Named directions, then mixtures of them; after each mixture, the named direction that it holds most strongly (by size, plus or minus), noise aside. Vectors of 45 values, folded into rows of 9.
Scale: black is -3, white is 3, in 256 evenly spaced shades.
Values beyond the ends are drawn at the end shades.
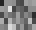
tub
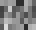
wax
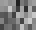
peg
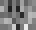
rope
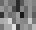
rope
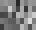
peg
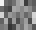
tub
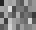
tub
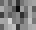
rope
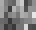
wax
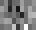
rope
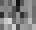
rope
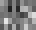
rope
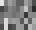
wax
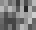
peg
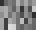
tub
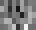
rope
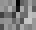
peg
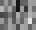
peg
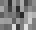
rope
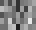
rope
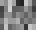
wax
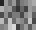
tub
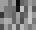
rope
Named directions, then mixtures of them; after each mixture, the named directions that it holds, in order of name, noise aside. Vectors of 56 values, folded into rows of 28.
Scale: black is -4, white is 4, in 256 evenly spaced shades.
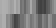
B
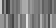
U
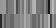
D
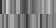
D, U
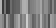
B, U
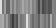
B, U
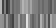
U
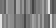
D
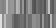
B, D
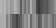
B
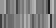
D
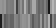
D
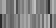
D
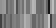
D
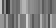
U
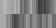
B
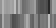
B, D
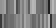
D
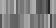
B, D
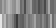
B, D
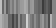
B, U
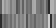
D, U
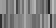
D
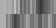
B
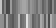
U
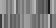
B, D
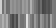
B, U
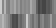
B, U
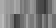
B
